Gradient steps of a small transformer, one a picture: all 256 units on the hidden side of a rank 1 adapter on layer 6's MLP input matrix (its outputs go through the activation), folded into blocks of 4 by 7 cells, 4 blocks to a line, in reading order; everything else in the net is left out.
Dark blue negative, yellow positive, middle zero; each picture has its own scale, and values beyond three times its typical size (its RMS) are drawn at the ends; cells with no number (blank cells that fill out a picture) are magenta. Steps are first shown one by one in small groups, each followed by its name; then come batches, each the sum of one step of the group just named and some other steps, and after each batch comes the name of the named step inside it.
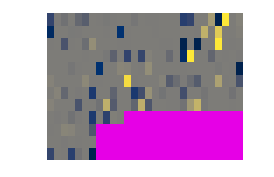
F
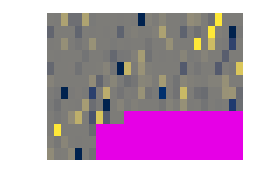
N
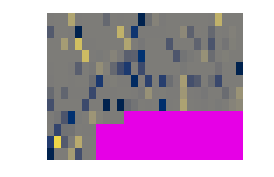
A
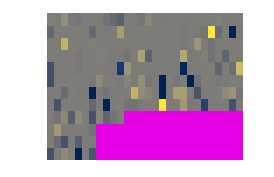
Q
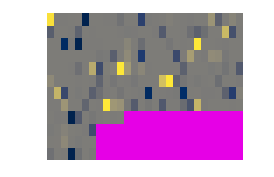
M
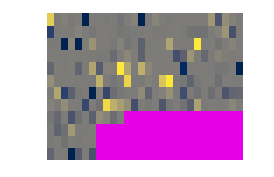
M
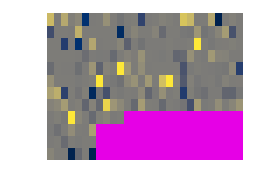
M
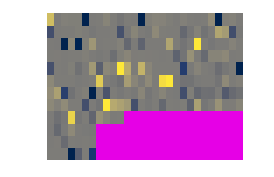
M
